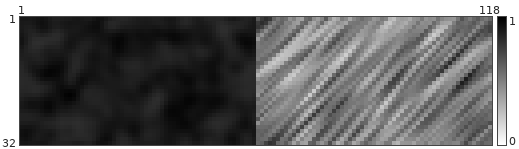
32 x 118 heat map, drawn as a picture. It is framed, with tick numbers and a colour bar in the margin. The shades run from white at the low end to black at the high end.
The table splits into one row of 2 panels. Panel 1,1: very high, blotchy, faint in contrast. Panel 1,2: middling, slanting up to the right, strong in contrast.
